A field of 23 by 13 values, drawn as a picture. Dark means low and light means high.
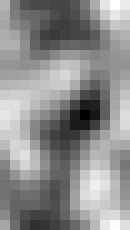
No overall slope runs across the table. The centre is the ninth with the lowest average. No lone cell stands out from its neighbours. No row or column stands out.
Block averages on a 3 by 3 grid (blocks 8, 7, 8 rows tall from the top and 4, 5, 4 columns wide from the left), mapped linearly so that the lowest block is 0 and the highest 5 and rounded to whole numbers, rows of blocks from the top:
213 | 502 | 215
